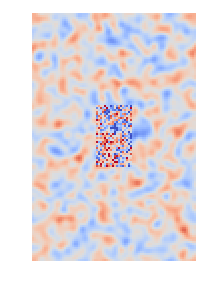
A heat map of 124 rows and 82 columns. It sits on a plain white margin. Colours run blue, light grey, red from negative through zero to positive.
The centre is the roughest part. There is no overall slope. The halves do not mirror each other. In the centre lies a patch that is rougher than the rest.
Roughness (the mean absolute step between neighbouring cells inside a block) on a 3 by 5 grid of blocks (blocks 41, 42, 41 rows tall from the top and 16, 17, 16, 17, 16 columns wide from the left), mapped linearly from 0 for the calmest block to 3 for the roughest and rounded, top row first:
0 0 0 0 0 | 0 0 3 0 0 | 0 0 0 0 0
